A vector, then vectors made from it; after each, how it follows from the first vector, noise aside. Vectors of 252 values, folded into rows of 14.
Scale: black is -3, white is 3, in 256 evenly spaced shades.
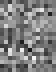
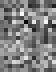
reversed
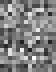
copied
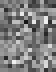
reversed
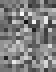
reversed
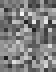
reversed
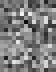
reversed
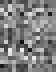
copied
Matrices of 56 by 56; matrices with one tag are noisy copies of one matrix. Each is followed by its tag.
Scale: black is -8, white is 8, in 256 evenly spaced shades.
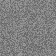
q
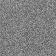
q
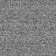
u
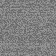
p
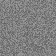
q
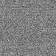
p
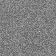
q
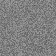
q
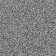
q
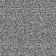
p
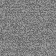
p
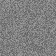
q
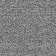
p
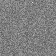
q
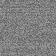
p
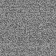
p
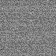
u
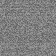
p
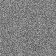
q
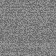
p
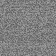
p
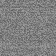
p
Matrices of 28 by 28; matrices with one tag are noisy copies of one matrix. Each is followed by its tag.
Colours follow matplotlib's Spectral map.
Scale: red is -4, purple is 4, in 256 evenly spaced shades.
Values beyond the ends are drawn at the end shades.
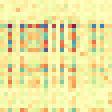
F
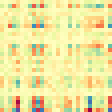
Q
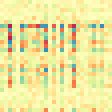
F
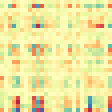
Q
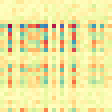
F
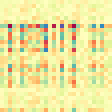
F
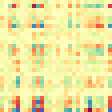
Q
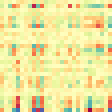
Q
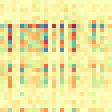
F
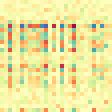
F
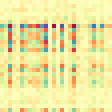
F
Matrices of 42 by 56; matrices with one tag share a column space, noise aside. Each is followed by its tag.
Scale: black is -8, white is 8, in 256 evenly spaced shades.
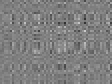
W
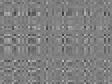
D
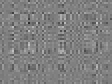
W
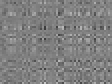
D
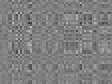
W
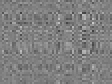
W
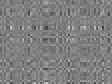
D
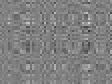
W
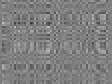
W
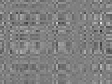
W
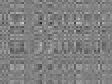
W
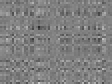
D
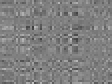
D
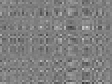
D
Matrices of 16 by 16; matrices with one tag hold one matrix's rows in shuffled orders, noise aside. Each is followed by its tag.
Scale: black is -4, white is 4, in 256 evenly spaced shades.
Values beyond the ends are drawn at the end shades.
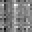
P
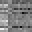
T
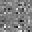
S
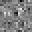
S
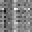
P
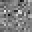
S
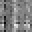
P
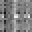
P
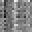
P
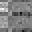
T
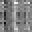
P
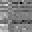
T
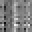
P
